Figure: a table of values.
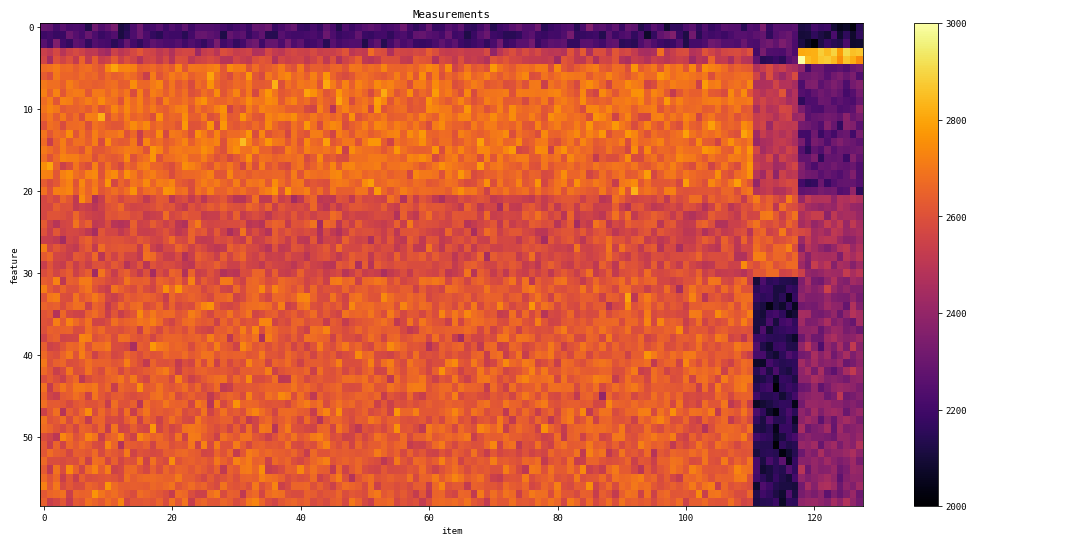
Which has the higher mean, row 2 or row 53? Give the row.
53
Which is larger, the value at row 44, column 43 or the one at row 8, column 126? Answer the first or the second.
the first
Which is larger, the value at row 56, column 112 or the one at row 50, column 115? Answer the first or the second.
the first
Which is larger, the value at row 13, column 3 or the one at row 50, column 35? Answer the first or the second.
the first
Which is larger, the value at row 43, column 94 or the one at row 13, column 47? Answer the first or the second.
the second
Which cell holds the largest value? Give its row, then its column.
4, 118
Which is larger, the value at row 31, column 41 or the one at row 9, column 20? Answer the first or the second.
the second
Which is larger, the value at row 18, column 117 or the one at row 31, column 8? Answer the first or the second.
the second
